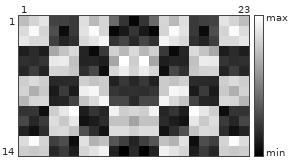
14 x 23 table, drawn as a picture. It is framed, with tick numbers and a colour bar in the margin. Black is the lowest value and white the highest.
The histogram has two humps. It is mirror symmetric from left to right. A checkerboard runs through the table.
